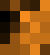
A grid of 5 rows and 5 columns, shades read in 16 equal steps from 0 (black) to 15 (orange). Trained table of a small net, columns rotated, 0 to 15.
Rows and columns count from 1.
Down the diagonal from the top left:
4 2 10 12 6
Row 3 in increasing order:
1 4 10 11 14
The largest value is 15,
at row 2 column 3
